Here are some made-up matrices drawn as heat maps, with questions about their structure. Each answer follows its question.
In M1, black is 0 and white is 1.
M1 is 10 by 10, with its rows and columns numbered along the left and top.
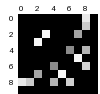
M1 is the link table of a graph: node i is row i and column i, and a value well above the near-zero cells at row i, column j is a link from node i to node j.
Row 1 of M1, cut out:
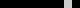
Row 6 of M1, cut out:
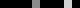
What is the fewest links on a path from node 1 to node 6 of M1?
2
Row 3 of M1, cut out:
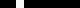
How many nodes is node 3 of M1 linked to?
1
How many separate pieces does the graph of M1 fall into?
3
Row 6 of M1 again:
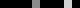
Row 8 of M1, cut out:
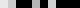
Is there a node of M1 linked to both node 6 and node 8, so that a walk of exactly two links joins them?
yes
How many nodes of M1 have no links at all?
1
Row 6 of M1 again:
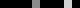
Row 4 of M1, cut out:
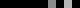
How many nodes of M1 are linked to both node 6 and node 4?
1
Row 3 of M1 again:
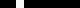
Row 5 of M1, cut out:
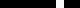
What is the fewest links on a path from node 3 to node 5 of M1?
3
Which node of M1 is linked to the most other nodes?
node 8
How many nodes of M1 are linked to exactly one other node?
4
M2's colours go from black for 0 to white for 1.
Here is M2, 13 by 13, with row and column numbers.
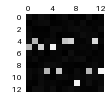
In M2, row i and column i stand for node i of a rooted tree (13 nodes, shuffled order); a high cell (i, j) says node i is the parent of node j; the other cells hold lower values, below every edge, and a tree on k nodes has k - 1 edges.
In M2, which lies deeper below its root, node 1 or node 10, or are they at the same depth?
node 1
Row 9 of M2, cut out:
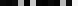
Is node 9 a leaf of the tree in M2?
no
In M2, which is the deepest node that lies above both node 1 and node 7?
4
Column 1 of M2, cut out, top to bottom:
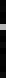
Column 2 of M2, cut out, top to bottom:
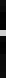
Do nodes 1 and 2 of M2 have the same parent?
no
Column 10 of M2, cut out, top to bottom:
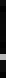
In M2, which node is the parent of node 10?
9
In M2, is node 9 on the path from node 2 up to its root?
yes
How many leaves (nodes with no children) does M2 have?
9
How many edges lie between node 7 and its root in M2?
3
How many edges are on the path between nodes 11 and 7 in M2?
2
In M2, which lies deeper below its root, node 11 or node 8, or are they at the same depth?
node 8
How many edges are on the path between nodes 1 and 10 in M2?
4
